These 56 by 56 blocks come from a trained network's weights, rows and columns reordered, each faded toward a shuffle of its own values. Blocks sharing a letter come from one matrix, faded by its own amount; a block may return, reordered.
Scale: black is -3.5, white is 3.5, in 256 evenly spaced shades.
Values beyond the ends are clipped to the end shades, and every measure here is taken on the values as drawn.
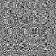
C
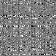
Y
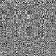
C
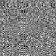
C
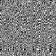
C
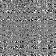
Y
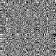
C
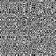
C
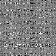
Y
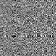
C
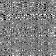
Y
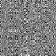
C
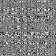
Y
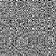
C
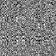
C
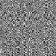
C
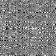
Y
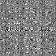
Y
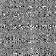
Y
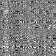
Y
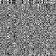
C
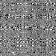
Y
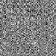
C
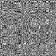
C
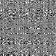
Y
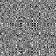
C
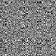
C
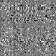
Y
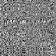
C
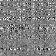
Y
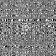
Y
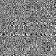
C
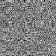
C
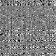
Y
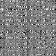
Y
